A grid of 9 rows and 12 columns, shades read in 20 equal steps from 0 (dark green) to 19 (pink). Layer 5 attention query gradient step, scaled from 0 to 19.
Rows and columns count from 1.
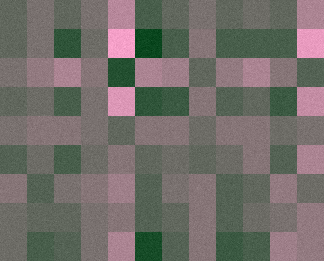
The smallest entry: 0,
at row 2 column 6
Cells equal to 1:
1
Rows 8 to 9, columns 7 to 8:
7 10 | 6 10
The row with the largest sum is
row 3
